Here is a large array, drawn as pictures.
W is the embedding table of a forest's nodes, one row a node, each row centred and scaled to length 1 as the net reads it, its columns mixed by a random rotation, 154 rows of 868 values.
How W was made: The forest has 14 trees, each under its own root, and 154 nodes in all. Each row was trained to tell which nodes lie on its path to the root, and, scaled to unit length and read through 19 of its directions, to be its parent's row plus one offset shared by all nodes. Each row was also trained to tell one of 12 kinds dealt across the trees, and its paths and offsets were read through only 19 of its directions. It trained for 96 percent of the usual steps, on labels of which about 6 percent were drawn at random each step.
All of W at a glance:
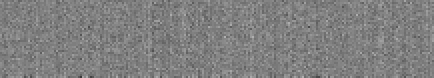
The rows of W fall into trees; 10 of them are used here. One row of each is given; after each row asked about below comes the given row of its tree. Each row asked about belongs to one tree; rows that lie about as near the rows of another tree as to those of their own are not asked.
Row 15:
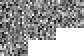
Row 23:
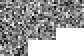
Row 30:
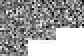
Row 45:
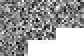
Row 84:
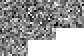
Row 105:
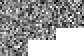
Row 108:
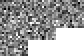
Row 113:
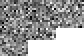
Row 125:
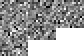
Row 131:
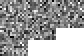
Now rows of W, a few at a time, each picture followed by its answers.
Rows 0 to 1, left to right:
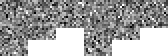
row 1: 131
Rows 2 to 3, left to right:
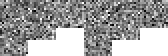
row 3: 108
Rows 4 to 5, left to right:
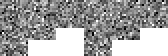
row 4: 30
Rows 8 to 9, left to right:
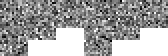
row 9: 84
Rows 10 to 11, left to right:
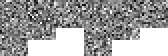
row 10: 84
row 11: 125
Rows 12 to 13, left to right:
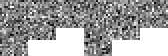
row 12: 131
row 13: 108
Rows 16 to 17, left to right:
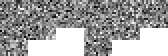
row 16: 125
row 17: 108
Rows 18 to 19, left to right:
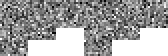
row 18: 131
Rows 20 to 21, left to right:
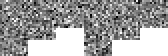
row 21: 113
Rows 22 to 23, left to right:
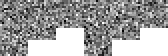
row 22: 15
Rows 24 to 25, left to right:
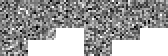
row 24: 125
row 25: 15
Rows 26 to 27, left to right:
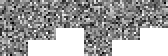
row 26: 15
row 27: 131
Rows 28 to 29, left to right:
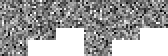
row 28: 84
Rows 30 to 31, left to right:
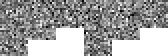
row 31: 30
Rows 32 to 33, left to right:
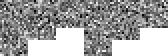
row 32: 84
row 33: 30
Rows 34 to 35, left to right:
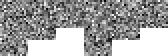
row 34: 84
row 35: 23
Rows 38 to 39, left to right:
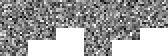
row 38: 45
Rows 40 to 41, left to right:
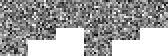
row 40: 84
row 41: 131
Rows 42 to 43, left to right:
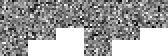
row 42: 105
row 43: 84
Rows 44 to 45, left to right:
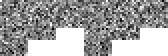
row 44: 30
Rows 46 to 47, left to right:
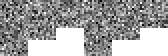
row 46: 15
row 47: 30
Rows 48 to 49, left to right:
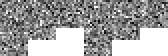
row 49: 131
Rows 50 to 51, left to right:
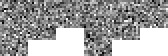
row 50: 15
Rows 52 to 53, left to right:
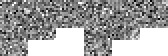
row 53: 125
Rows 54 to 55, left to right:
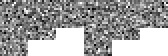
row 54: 84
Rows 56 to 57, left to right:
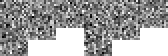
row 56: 108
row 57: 113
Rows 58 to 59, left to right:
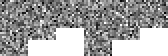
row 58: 125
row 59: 45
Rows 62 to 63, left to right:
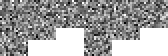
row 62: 125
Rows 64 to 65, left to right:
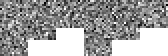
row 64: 23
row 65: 84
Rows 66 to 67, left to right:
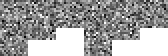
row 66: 113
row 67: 105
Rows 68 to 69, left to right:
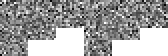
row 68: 105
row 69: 45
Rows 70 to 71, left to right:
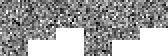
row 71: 15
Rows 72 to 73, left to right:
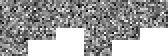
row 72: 45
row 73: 45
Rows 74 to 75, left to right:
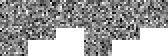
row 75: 45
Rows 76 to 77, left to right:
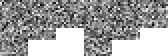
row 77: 45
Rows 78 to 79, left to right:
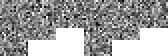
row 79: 125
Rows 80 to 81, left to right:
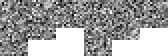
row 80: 23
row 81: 125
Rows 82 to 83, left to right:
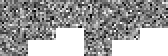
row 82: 113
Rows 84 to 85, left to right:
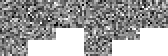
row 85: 125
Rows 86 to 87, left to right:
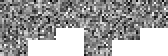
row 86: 84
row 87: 131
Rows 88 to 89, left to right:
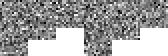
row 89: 15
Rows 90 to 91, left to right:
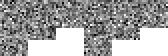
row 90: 108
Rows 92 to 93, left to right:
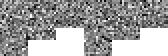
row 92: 131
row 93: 84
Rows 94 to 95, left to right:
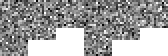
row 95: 113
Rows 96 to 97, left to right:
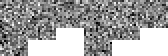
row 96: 23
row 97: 15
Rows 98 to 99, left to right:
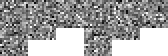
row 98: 125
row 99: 84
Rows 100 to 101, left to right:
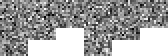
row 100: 30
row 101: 131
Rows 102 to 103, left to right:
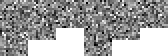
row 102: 84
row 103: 23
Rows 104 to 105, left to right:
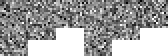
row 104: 131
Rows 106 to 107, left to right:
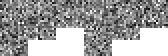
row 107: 105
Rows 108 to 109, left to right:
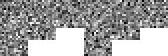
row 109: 108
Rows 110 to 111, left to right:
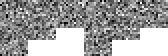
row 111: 45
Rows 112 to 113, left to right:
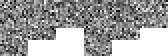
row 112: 30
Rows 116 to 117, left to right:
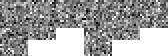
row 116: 45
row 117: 125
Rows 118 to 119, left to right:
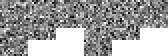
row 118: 45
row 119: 45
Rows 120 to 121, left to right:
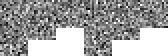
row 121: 125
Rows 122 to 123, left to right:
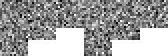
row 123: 23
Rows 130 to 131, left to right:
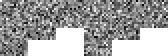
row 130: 30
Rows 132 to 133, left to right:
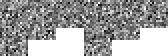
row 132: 131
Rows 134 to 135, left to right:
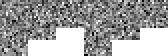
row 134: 131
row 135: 108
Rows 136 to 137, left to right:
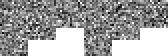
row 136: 113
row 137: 108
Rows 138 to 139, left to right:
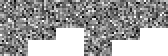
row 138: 30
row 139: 45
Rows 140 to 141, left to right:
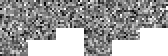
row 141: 30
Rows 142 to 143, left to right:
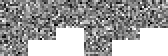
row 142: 131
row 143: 125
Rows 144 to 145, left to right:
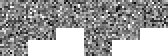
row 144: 131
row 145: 108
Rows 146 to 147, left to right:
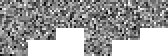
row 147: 84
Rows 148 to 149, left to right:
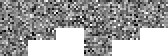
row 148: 30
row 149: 125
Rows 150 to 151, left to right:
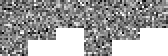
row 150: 15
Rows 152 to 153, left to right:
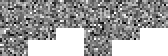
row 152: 45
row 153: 113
